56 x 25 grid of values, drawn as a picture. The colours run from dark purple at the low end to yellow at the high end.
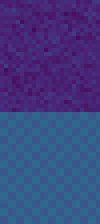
It is made of 2 by 1 panels. Panel 1,1: very low, fine-grained, faint in contrast. Panel 2,1: low, checkered, faint in contrast.
